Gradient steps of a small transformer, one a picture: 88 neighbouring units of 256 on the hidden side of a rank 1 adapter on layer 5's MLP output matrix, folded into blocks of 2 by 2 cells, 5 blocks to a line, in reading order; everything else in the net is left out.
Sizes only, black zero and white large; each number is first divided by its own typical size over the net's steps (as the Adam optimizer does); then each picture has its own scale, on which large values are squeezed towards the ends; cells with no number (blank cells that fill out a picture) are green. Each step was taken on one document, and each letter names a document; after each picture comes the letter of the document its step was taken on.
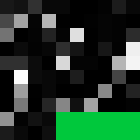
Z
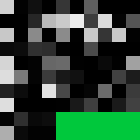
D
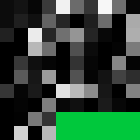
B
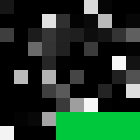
D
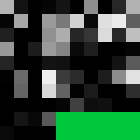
D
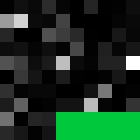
Z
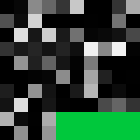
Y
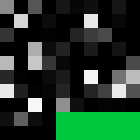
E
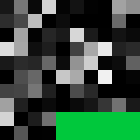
Y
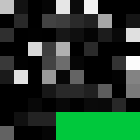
D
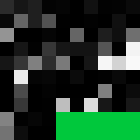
Z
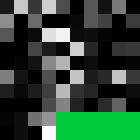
B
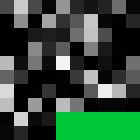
E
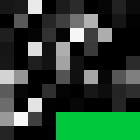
E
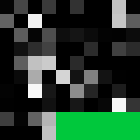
Y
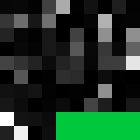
Z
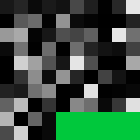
Y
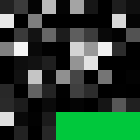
Y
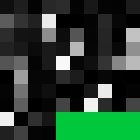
Z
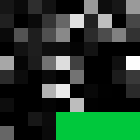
D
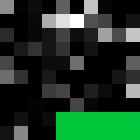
D
